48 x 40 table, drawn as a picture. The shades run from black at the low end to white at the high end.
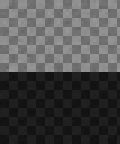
It is made of 2 by 1 panels. Panel 1,1: middling, checkered. Panel 2,1: very low, checkered, faint in contrast.
